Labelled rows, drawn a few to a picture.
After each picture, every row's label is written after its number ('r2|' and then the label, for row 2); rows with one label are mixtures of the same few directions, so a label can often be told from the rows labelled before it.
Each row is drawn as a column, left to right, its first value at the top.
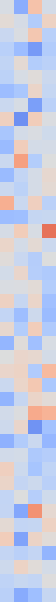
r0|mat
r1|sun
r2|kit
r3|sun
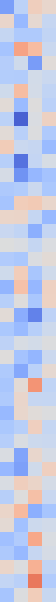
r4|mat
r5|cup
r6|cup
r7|mat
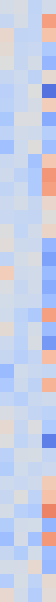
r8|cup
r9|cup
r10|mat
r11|mat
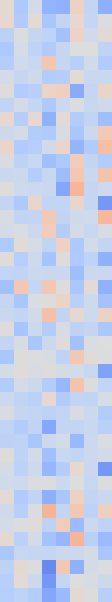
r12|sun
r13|sun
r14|mat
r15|cup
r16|mat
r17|mat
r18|sun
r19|mat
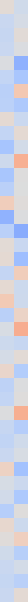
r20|mat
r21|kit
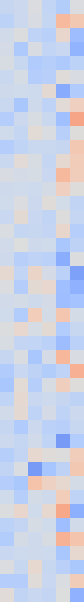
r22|cup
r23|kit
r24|kit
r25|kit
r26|mat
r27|cup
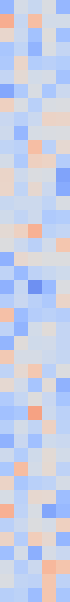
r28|mat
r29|kit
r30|sun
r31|cup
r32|mat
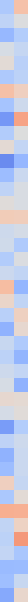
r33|cup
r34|sun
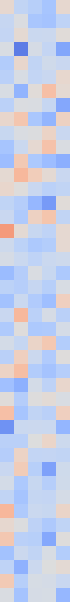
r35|sun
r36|cup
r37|mat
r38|mat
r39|kit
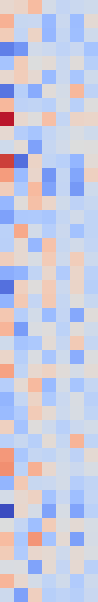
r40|cup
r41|kit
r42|mat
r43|mat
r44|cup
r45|mat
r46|cup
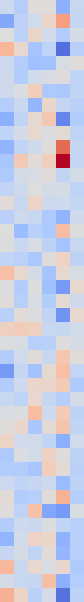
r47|cup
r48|kit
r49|kit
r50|cup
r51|sun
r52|cup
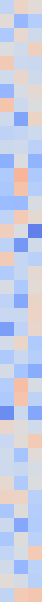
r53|kit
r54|mat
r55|sun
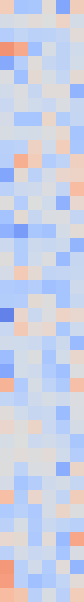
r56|cup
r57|kit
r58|sun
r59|sun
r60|mat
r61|mat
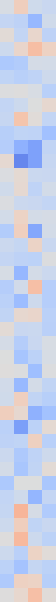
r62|kit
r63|sun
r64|sun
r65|kit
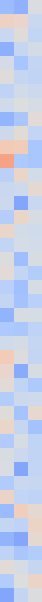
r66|sun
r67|mat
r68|sun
